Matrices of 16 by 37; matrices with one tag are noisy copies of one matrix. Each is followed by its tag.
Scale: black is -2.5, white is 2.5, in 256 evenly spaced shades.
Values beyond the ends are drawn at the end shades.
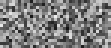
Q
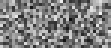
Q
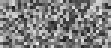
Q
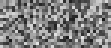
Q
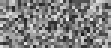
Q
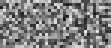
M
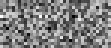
Q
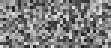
Q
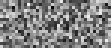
Q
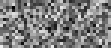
Q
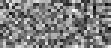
M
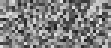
Q
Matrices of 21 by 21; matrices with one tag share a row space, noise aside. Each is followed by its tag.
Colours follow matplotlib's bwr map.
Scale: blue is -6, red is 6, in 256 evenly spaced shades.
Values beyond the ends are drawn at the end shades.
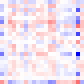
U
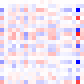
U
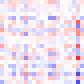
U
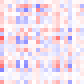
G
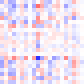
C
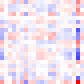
U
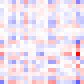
U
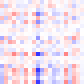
C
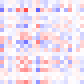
G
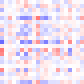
G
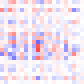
C
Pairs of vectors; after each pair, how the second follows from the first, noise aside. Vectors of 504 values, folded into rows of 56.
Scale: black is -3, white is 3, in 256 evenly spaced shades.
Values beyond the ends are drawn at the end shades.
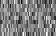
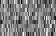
copied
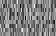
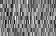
shuffled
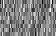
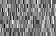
shuffled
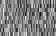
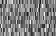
shuffled
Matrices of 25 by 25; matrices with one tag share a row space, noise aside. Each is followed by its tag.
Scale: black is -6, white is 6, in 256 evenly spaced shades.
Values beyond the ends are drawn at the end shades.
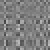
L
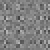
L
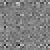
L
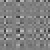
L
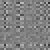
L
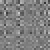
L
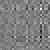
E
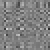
L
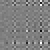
E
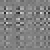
L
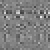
L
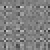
L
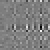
E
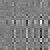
E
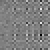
E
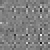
E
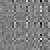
E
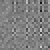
E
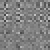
L
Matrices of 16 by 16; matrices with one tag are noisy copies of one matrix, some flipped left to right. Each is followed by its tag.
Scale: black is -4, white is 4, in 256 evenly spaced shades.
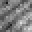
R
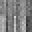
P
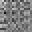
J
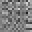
J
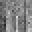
P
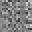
J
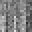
P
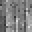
P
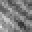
R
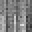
P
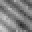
R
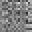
J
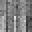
P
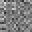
J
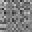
J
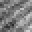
R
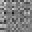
J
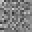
J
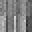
P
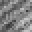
R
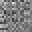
J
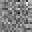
J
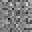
J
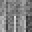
P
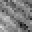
R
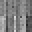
P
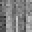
P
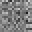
J
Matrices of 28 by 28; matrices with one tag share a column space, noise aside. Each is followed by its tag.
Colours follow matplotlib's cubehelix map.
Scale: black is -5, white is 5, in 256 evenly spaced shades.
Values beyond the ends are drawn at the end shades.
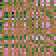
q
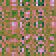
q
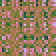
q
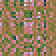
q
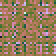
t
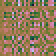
q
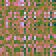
q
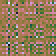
t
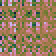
q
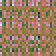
q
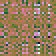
t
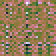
t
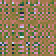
t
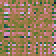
t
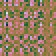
q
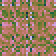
q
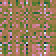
t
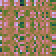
q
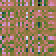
q
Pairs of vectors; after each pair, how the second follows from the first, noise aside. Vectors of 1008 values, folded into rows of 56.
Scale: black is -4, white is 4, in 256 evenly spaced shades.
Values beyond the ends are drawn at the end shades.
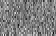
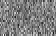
copied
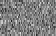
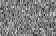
reversed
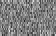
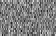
copied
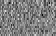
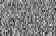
reversed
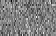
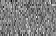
copied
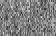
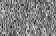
reversed
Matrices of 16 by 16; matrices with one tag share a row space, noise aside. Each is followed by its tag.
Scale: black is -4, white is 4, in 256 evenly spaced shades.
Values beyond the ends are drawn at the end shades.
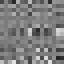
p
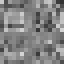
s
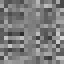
s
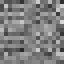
s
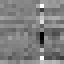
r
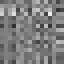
p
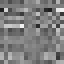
s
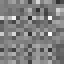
p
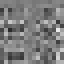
s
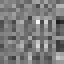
p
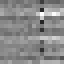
r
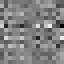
s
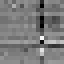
r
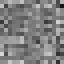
s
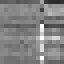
r
